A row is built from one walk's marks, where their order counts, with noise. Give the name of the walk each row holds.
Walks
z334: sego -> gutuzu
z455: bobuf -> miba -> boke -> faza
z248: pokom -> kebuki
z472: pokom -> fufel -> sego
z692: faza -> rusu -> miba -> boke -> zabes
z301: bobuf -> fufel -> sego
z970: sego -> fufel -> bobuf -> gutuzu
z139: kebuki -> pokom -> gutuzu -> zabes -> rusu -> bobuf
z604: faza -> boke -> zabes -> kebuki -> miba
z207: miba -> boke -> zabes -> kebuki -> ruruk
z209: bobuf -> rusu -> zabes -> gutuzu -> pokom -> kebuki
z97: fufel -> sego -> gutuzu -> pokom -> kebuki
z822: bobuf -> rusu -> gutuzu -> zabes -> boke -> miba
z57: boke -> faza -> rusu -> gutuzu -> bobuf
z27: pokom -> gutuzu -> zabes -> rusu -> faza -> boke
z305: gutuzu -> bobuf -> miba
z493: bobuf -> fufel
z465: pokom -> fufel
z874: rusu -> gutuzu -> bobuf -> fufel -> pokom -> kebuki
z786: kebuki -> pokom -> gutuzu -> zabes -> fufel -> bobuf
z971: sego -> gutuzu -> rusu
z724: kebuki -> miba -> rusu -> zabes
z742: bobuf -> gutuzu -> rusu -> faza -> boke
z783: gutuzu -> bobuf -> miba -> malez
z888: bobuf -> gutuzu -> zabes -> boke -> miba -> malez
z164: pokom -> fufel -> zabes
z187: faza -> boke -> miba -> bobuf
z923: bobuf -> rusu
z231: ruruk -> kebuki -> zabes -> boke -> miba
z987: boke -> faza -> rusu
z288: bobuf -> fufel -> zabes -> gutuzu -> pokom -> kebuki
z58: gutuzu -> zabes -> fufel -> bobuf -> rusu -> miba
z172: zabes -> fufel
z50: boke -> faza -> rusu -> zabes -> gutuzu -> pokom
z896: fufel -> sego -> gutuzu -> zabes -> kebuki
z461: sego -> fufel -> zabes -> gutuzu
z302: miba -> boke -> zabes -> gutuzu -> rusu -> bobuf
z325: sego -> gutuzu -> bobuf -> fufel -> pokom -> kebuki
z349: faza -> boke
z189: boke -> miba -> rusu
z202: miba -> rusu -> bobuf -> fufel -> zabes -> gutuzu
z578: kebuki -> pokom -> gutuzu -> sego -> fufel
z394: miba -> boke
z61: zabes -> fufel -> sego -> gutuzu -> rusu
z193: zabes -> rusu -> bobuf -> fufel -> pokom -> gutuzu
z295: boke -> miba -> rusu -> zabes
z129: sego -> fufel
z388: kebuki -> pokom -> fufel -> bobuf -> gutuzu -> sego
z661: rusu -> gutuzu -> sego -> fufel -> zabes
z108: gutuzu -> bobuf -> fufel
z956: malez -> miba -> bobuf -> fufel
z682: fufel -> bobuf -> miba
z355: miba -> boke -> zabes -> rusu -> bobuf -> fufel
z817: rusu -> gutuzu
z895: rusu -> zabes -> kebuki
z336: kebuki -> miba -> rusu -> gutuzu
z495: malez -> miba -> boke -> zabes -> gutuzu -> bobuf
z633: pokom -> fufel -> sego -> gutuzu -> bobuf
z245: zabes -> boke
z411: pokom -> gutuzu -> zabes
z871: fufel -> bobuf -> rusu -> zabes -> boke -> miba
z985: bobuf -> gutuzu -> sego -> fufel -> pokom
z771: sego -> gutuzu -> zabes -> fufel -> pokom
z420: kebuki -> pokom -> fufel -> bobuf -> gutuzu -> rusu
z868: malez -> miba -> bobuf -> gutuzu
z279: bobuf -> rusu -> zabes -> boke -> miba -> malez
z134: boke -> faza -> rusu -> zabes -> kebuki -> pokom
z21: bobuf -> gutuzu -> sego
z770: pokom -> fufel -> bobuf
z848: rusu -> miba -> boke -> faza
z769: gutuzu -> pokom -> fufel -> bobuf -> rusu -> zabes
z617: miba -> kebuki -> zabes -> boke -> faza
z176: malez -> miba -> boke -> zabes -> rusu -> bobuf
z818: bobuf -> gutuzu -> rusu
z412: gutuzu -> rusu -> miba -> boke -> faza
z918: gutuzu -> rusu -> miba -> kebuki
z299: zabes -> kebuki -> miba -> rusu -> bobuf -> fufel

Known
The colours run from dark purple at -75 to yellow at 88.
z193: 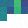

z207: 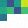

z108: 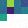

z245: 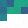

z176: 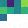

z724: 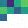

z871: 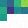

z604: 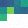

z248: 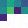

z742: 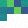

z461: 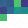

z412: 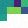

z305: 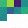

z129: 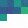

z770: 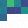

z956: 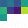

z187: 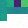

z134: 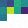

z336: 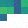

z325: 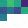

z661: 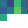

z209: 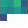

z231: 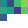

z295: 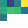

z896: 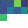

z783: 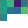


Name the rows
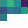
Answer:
z633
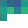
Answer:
z495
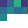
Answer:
z164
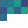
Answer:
z472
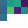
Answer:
z578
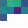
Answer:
z420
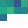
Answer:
z918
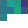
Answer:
z769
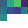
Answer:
z288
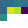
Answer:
z50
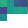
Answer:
z334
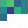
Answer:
z818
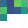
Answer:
z299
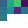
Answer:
z786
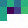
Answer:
z682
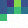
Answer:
z61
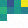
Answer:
z355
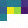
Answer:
z27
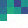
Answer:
z349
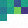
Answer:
z57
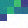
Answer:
z139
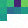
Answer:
z455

